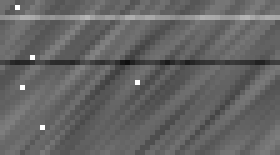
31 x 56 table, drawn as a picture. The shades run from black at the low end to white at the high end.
Lone odd cells: 5, each higher than its neighbours. Histogram: skewed, a long tail of high values. Average level on the scale: 40%. Odd lines: rows 4 and 13.
